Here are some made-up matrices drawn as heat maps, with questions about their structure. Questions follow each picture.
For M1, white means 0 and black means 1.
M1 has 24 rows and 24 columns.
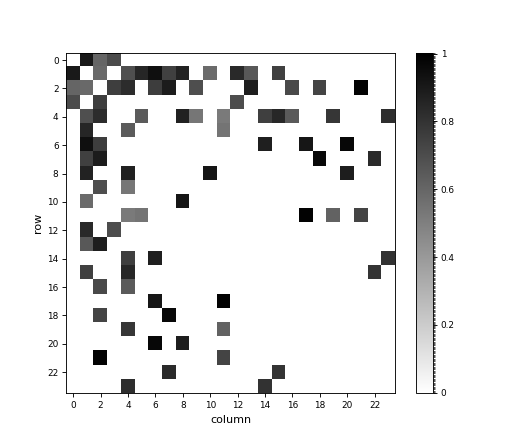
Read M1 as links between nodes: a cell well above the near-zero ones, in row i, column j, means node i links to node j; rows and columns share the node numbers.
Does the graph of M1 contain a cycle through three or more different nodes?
yes
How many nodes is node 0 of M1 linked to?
3
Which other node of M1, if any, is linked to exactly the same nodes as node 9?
node 16
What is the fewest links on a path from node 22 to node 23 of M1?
3
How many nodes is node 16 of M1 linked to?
2
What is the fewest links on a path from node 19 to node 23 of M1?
2
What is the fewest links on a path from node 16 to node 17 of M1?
3
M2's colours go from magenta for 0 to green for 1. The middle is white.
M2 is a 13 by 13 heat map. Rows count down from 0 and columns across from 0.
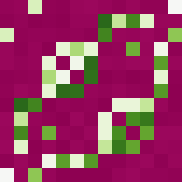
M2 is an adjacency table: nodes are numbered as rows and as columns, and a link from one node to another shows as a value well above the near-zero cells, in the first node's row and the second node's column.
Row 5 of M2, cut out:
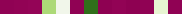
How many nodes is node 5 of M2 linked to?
4
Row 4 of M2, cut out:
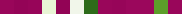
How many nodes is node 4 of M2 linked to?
4
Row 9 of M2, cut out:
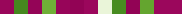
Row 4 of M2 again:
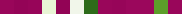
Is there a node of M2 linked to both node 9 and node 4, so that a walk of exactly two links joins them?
yes
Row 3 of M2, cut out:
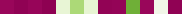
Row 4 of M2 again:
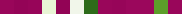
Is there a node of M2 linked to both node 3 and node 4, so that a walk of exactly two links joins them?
yes
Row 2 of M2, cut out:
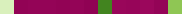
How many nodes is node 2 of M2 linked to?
3
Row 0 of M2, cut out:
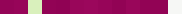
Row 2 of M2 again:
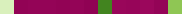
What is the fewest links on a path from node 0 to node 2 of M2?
1
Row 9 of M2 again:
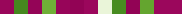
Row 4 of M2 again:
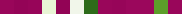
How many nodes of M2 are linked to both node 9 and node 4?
1
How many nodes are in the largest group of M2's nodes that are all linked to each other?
5
